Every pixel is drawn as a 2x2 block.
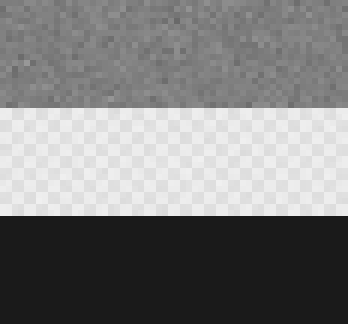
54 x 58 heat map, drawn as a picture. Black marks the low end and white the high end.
It is made of 3 by 1 panels. Panel 1,1: middling, fine-grained, faint in contrast. Panel 2,1: very high, checkered, faint in contrast. Panel 3,1: very low, flat.
